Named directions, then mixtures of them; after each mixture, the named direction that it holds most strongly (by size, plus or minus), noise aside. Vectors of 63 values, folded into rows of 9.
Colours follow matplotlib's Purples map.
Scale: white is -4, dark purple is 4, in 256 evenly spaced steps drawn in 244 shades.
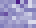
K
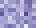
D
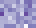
D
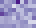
K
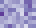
D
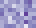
D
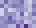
D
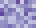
D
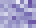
K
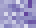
K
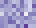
D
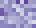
K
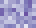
D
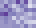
K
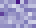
K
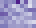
K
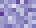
D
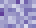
D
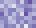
D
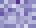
D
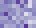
K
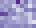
K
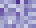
D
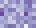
D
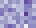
D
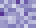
D
